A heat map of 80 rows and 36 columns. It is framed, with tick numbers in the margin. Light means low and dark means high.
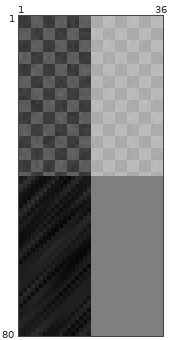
It is made of 2 by 2 panels. Panel 1,1: high, checkered. Panel 1,2: low, checkered, faint in contrast. Panel 2,1: very high, slanting up to the right, faint in contrast. Panel 2,2: middling, flat.
